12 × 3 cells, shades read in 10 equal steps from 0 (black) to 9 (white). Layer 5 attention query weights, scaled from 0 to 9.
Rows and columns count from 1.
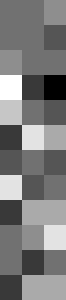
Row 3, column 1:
5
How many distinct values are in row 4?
3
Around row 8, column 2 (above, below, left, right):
4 6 8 4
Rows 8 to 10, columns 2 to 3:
3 4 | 6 6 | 5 8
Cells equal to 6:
5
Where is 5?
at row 1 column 3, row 3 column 1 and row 10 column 2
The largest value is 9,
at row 4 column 1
